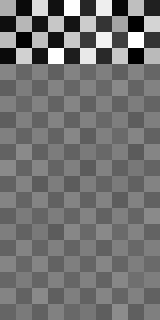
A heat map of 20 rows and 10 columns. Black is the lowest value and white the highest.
Grain: checkered. Seam: horizontal, 20% of the way down, the bottom part calmer. Slope: none. Histogram: heavy tails on both sides.
